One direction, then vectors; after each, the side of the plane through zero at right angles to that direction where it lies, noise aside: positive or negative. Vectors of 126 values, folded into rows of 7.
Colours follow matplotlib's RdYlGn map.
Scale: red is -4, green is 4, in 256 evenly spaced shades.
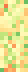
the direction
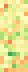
positive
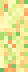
positive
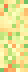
positive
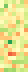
negative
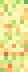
positive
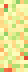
positive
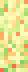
negative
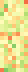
negative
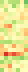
positive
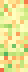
negative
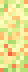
negative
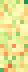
positive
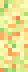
negative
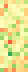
positive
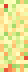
positive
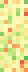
positive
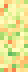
positive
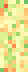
positive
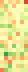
negative
